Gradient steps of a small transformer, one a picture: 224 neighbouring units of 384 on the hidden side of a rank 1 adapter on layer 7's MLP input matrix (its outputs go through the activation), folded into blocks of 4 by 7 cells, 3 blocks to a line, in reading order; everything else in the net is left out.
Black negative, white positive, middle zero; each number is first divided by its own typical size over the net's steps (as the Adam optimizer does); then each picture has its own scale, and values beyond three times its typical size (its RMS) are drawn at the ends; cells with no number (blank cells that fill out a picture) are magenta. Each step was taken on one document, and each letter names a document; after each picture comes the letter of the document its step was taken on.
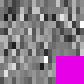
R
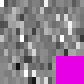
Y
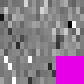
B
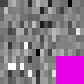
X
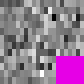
R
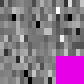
Y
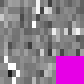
X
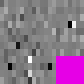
B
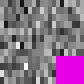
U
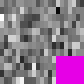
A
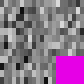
A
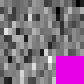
A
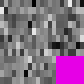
U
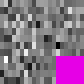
U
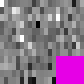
Y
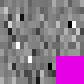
B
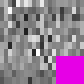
R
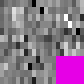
Y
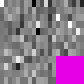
Y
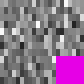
U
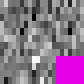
A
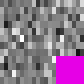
U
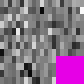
U
